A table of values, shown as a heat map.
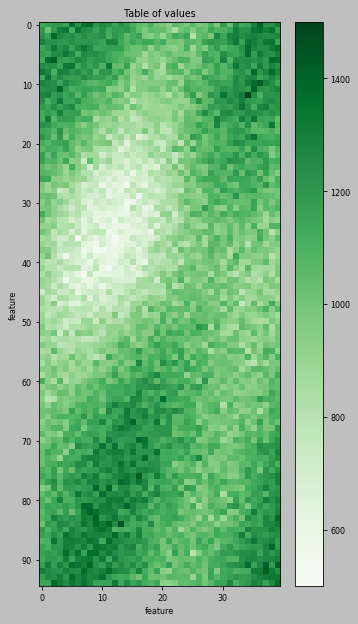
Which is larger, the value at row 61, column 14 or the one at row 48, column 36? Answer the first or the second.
the first
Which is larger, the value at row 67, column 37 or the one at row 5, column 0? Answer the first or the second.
the second
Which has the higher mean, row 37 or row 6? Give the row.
6
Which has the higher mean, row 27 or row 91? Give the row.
91
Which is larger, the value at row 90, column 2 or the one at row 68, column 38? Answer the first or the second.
the first
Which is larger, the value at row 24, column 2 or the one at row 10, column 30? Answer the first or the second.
the second
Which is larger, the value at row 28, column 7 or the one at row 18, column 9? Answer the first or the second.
the second
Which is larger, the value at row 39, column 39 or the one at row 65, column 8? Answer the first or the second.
the second
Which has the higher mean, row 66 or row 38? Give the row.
66
